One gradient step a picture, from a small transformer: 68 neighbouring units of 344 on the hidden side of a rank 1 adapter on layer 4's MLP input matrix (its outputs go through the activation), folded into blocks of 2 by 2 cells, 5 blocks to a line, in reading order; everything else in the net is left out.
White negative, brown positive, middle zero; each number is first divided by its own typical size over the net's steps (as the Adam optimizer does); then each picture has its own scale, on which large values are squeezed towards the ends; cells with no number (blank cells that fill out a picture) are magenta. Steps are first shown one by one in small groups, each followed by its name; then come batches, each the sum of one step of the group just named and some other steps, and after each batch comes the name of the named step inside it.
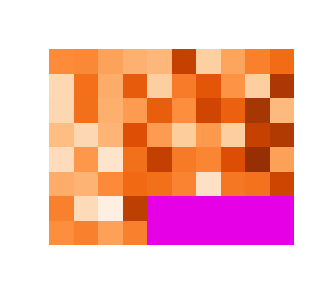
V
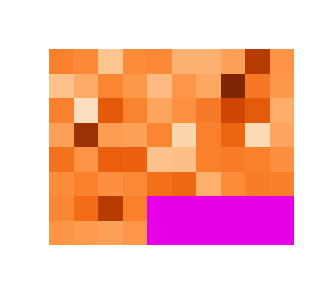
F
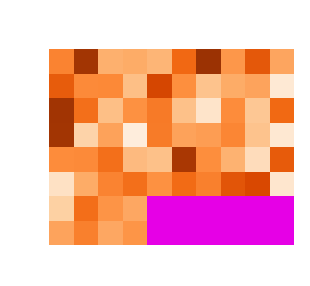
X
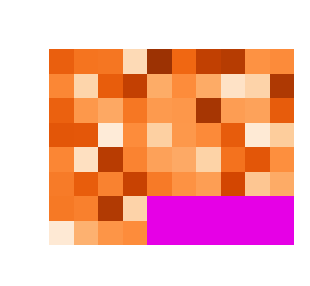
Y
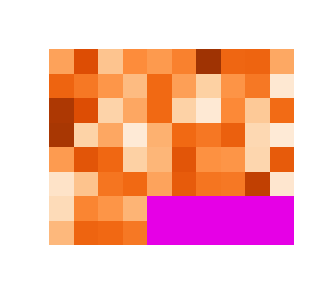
X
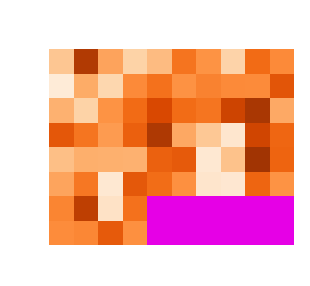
V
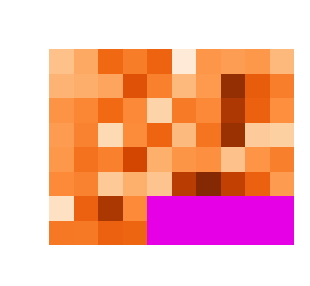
F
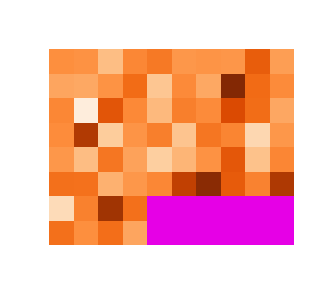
F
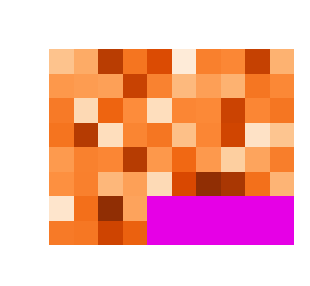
Y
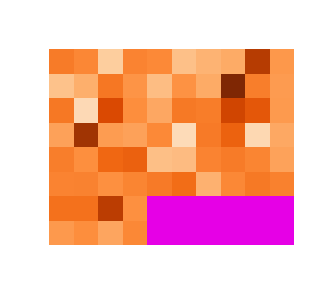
F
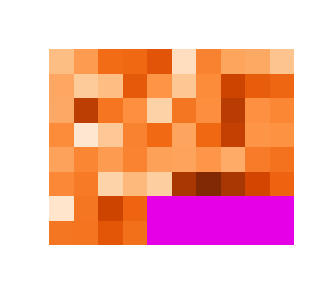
V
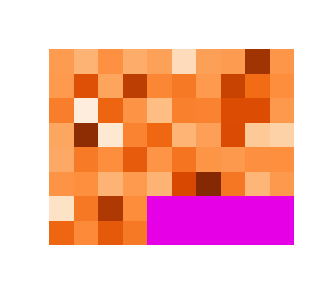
V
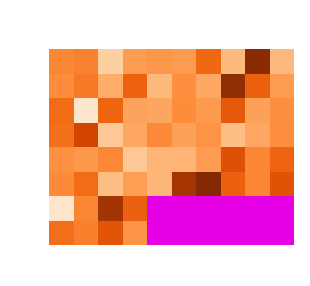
X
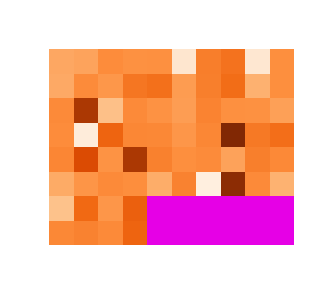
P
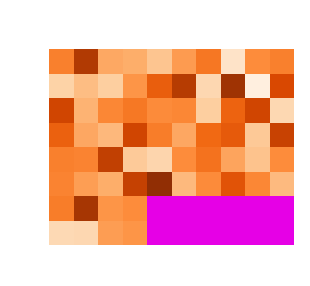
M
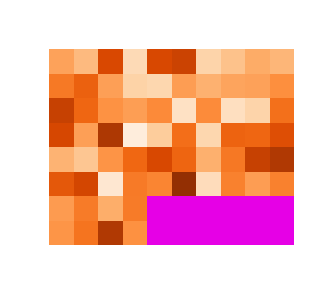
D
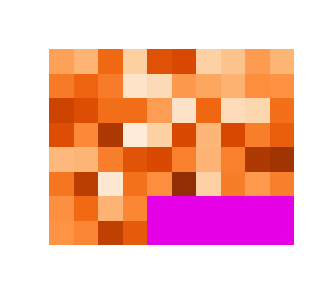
D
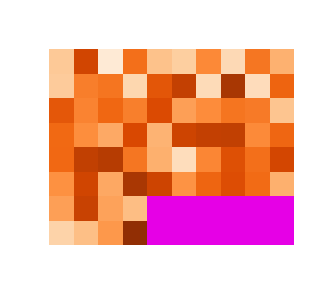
M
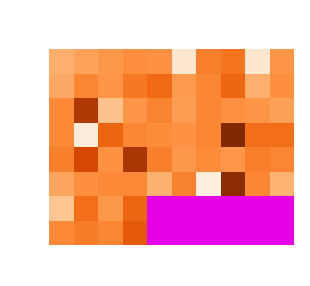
P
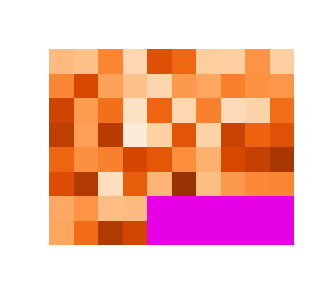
D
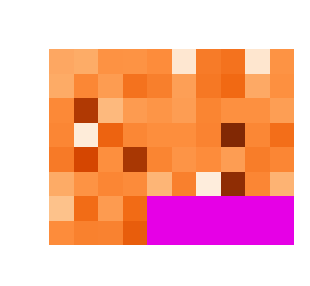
P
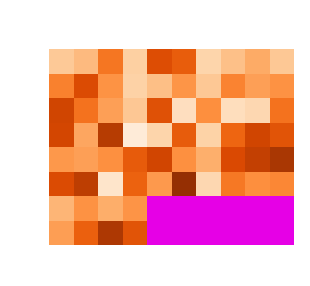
D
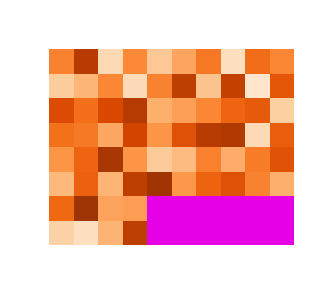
M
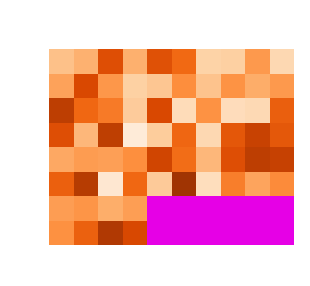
D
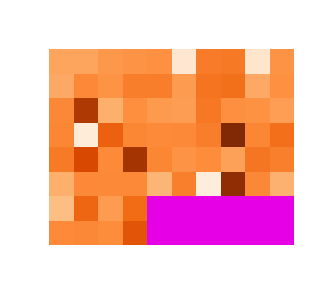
P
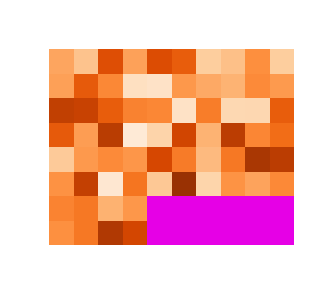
D
